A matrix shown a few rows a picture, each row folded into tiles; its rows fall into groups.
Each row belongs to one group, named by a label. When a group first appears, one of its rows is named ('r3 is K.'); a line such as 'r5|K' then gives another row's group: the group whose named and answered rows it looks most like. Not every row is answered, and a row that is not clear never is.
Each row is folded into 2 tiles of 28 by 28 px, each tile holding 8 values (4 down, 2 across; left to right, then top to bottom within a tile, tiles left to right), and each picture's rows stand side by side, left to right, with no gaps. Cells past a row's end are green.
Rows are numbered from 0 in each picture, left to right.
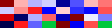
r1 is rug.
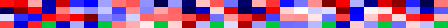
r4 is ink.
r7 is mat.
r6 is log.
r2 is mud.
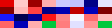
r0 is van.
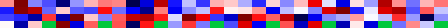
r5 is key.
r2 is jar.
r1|rug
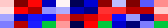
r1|jar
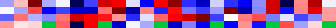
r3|mat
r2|log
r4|ink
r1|jar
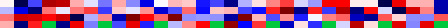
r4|rug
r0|jar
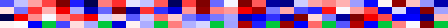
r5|rug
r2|log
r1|mat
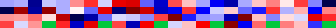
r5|mud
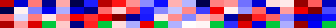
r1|jar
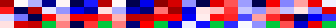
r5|key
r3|log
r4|log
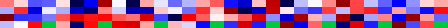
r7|rug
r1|jar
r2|ink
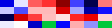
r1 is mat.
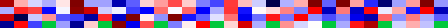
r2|rug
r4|mud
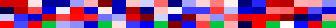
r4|jar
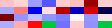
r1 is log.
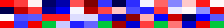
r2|rug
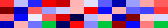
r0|log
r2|rug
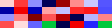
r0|mud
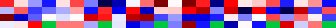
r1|mud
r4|log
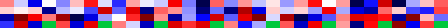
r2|mud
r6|jar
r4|mud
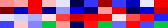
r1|jar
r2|ink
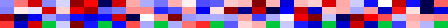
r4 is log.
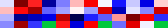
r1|key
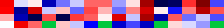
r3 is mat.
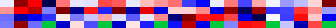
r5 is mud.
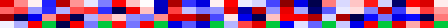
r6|key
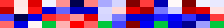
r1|ink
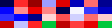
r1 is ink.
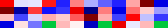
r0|log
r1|mud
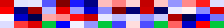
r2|log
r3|key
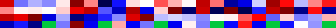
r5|log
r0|mat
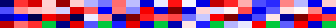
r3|log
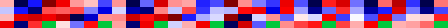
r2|jar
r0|jar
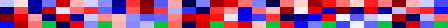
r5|van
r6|log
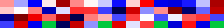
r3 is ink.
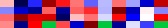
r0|jar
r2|log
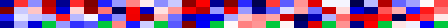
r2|mud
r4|mat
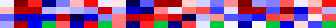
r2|jar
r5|log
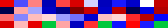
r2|ink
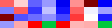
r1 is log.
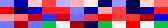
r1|mud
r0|ink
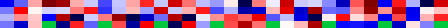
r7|log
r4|ink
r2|key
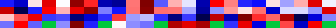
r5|key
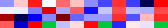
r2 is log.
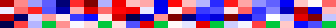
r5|mud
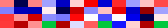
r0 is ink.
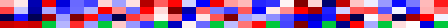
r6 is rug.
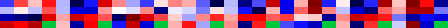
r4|jar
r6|jar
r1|jar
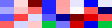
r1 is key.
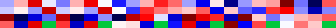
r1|key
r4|rug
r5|mat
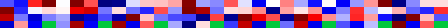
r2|rug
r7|rug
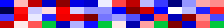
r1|mat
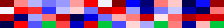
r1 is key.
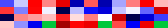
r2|key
